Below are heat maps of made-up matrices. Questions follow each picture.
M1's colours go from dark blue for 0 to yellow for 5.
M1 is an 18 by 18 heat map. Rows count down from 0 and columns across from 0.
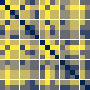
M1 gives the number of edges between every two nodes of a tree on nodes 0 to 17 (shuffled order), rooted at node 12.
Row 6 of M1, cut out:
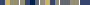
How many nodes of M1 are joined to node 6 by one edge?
5
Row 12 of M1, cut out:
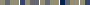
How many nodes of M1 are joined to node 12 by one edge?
2
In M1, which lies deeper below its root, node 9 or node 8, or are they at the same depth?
node 8
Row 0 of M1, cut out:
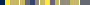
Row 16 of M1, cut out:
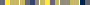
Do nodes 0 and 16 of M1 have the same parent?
yes
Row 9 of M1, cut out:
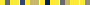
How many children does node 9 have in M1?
0
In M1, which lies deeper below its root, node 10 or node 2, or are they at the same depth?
the same depth
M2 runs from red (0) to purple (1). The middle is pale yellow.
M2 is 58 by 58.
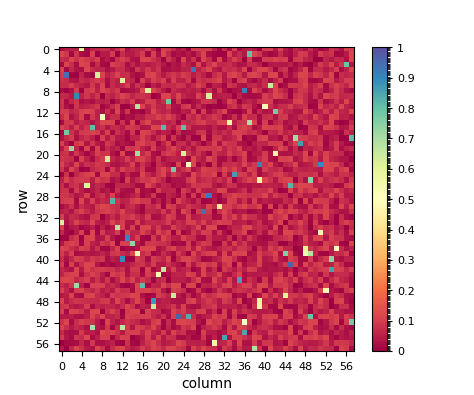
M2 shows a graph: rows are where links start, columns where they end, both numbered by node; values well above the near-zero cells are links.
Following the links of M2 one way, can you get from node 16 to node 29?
yes
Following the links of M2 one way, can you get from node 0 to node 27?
no
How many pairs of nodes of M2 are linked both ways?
5
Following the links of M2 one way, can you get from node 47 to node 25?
yes
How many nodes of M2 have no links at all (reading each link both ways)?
2
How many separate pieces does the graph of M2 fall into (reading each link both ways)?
6
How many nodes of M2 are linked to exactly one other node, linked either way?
4
